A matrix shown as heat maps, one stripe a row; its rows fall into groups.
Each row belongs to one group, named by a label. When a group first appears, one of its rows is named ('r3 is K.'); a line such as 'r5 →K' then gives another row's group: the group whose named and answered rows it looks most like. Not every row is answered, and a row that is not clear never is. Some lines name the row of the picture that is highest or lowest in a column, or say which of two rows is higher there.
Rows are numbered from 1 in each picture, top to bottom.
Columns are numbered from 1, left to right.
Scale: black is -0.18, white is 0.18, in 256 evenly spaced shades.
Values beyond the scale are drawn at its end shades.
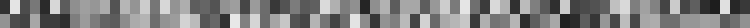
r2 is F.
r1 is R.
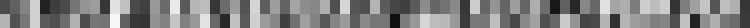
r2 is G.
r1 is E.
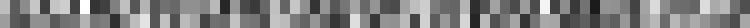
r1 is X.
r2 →F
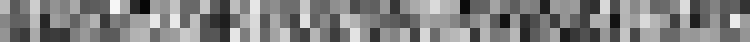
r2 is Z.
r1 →G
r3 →F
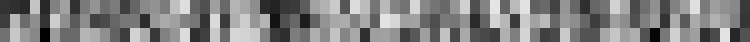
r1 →R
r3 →R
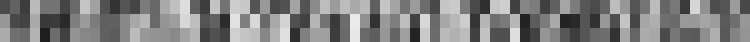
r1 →R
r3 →F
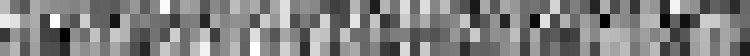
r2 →X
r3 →E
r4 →E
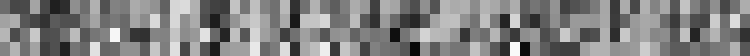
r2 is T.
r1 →F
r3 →G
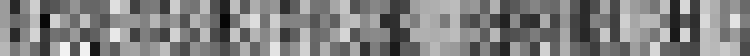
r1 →G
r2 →Z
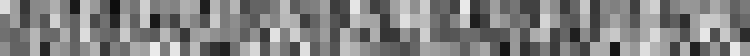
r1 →X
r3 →E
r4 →Z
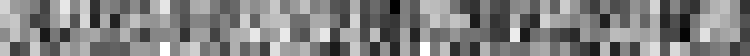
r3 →E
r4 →F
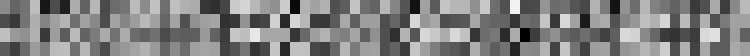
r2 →Z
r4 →Z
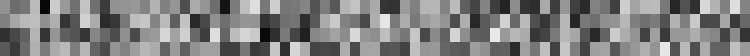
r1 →Z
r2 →R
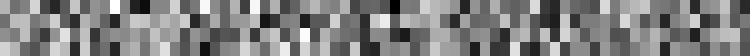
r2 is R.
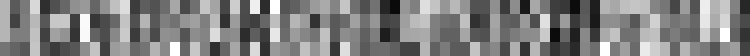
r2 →X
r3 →X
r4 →E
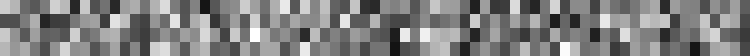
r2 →E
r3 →G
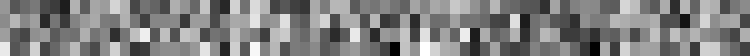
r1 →G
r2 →E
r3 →F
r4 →G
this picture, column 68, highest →3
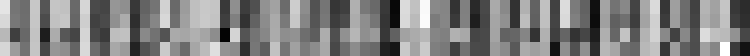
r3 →X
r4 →X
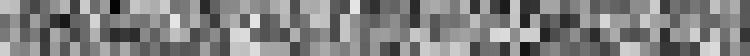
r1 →T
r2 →E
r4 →G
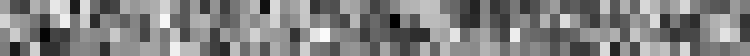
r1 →Z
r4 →F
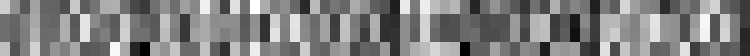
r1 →G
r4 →G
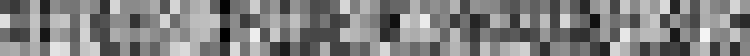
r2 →X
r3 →Z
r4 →R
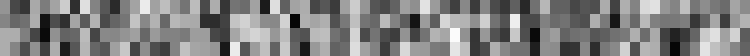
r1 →Z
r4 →X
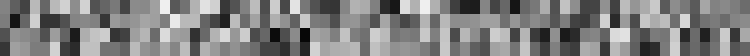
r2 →F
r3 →R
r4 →R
